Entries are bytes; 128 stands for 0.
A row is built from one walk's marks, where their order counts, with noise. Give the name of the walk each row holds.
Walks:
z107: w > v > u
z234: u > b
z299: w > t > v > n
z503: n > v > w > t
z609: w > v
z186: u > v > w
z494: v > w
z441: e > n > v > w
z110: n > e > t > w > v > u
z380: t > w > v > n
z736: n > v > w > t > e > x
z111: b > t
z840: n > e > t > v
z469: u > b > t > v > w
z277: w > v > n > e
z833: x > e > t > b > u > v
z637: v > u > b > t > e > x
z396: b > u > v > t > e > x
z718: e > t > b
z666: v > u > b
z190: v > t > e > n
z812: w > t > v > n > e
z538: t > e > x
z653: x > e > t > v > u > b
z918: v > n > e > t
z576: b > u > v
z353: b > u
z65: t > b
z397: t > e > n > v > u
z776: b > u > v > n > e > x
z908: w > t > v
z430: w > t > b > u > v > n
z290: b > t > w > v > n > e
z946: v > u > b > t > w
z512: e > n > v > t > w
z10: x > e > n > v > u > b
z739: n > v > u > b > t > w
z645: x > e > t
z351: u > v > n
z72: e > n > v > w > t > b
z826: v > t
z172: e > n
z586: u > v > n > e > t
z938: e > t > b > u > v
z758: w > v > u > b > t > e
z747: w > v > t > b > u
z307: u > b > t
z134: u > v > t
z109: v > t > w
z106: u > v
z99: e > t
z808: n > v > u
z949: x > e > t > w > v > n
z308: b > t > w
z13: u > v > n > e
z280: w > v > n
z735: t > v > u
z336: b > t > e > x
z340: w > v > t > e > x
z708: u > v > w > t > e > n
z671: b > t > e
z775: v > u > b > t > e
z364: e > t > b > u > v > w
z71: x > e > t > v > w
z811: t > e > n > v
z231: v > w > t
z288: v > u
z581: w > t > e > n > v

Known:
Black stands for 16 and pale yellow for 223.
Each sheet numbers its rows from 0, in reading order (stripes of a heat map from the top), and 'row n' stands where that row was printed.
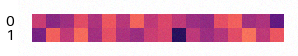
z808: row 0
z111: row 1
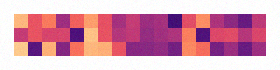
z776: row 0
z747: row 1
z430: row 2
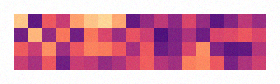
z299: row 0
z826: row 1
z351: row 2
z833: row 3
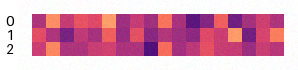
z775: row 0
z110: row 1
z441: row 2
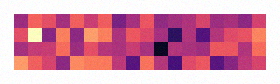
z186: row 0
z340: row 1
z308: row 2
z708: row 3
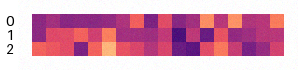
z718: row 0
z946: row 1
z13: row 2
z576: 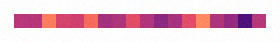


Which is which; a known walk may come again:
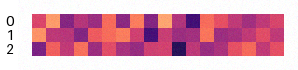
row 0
z811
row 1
z72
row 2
z111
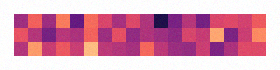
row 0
z109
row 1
z110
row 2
z758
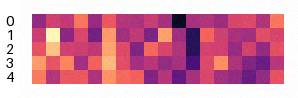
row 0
z308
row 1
z190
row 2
z396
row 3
z776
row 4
z380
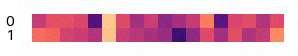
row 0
z747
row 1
z290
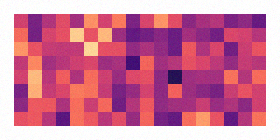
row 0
z735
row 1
z231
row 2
z277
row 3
z441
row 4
z336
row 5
z469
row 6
z186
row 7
z586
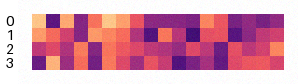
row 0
z430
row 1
z708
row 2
z609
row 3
z826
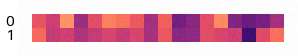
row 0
z351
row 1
z949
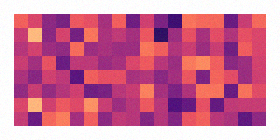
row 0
z918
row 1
z512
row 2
z71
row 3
z833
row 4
z65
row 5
z645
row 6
z637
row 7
z353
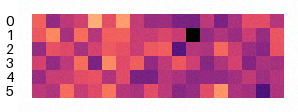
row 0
z503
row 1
z538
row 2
z106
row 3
z107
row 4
z494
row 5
z576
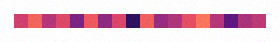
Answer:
z172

